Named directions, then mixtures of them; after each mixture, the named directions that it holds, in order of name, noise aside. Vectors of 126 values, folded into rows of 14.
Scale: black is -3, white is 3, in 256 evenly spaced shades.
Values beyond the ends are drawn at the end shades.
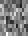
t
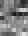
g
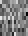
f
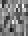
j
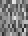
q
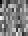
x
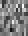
j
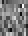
j, q, t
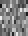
f, g, x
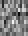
g, j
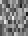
f, t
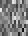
q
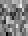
t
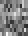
g, q, t
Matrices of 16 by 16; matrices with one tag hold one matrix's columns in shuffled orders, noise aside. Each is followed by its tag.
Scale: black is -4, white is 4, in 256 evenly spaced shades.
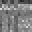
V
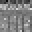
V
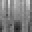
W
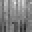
W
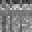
V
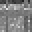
V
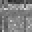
V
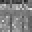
V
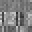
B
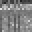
V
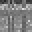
V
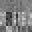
B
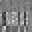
B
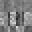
B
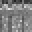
V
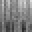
W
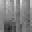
W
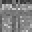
V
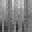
W
